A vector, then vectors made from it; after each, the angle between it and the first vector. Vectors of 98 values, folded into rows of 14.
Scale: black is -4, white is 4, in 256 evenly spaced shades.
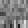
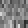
nearly opposite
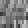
nearly parallel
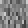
partly opposed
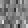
partly aligned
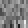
nearly parallel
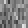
partly aligned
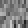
nearly opposite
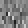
orthogonal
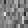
partly opposed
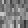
nearly opposite
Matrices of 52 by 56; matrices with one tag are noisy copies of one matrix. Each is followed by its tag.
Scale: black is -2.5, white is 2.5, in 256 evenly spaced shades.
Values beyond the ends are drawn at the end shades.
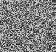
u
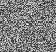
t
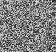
u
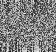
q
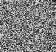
u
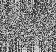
q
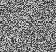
t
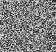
u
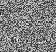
t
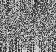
q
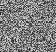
t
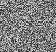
t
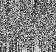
q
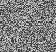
t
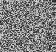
u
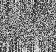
q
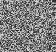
u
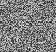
t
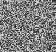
u
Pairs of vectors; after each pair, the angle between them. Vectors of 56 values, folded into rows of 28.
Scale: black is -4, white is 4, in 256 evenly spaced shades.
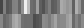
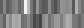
nearly parallel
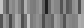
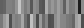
orthogonal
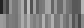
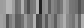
orthogonal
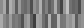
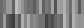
orthogonal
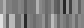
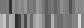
partly aligned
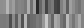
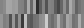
nearly parallel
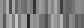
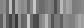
nearly opposite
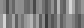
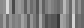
orthogonal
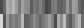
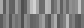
partly opposed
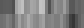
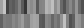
orthogonal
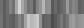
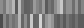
orthogonal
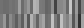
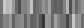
partly opposed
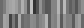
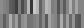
nearly opposite
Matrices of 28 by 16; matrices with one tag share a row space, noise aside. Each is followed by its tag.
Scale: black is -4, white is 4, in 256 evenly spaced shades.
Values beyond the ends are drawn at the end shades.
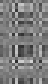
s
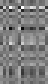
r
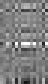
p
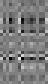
r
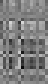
r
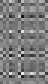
r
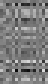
p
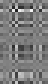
s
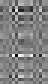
s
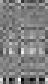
r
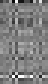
s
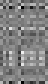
r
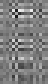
s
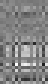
p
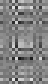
s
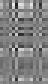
s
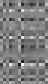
r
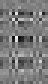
s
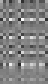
r
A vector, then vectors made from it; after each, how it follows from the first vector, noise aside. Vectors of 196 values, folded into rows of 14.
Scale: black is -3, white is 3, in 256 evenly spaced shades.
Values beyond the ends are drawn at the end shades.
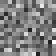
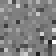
partly zeroed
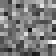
sign-scrambled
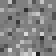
partly zeroed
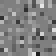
partly zeroed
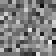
negated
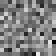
negated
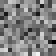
sign-scrambled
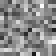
sign-scrambled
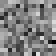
sign-scrambled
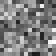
sign-scrambled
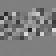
partly zeroed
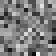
sign-scrambled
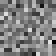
negated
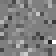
partly zeroed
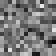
sign-scrambled
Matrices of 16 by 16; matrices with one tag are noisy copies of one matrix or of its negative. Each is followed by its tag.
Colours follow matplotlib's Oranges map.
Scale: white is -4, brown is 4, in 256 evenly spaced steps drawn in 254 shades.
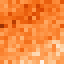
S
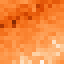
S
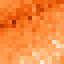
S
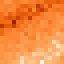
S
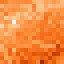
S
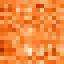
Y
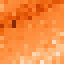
S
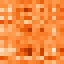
Y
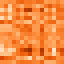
Y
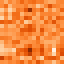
Y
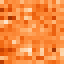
Y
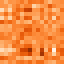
Y
